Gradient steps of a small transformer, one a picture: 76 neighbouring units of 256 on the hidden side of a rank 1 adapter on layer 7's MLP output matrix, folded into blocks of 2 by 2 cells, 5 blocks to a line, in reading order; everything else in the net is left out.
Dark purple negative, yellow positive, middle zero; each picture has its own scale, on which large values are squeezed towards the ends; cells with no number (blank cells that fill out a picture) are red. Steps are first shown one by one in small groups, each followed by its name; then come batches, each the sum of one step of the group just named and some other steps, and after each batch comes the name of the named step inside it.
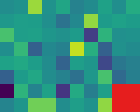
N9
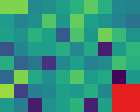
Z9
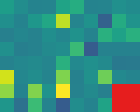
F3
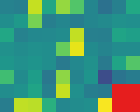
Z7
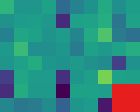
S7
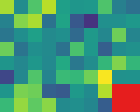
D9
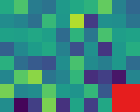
Z9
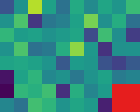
N9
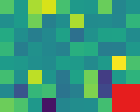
D9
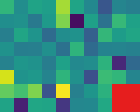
F3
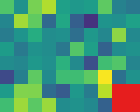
D9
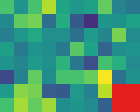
D9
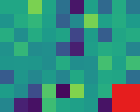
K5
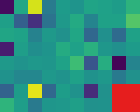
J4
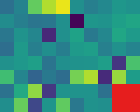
J4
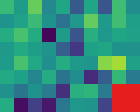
K5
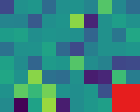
J4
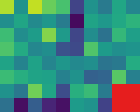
K5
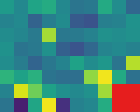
J4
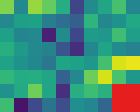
K5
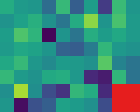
K5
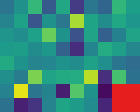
K5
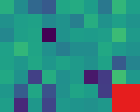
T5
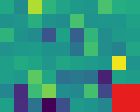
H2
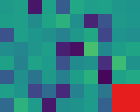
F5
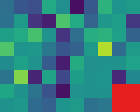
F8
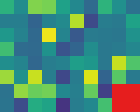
H2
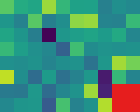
T5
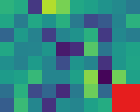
F5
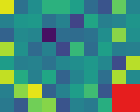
T5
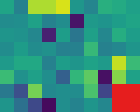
H2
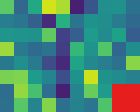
F8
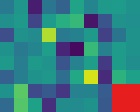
F5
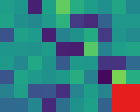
F5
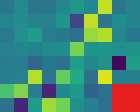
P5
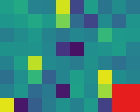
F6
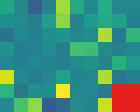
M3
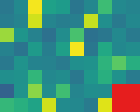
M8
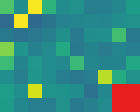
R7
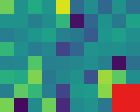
F6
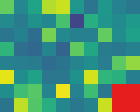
M3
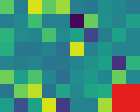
M8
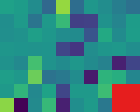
F6
